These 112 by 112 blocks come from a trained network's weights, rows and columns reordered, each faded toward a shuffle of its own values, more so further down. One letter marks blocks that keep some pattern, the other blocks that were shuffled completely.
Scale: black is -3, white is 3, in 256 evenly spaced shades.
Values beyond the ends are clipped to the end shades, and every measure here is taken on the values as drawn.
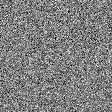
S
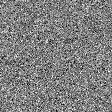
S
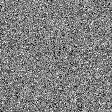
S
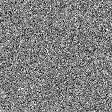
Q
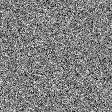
S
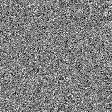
Q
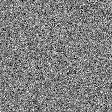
Q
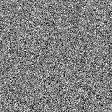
Q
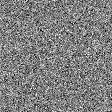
S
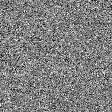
S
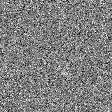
S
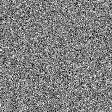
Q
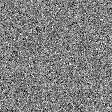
S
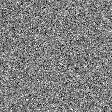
S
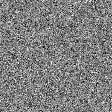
S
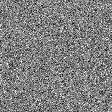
Q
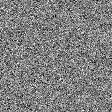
Q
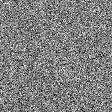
Q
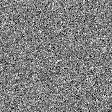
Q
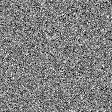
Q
